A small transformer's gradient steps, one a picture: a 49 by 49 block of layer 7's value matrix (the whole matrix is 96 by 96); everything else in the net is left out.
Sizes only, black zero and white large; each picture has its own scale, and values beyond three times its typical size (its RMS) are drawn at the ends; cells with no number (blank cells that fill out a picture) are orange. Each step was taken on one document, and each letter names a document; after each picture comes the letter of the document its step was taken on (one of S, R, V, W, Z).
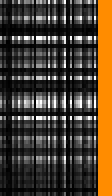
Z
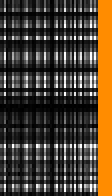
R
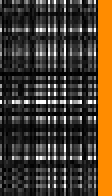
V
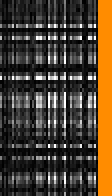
Z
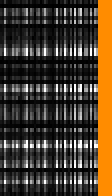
R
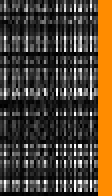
R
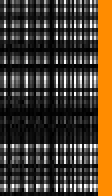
R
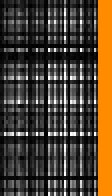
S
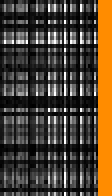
S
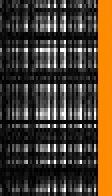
V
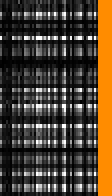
Z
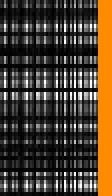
R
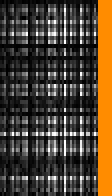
S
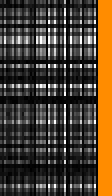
Z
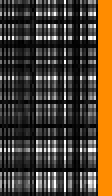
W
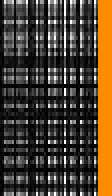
S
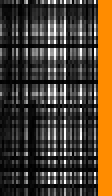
V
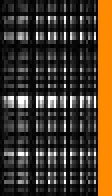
S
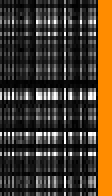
W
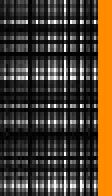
S
